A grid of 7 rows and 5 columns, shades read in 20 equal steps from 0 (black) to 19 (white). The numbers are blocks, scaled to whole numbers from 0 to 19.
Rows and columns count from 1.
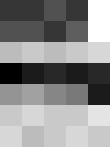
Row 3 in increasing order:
14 14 15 15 16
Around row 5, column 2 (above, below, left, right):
2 16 11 10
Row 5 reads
11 12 10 9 2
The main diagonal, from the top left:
4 6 14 2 2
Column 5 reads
19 19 16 3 2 17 15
